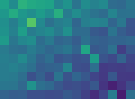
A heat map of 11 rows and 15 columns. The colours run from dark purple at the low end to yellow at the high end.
The ninth with the highest average is the top left. There is an overall slope up to the top left. No regular stripes run through it. The bottom right is the ninth with the lowest average.
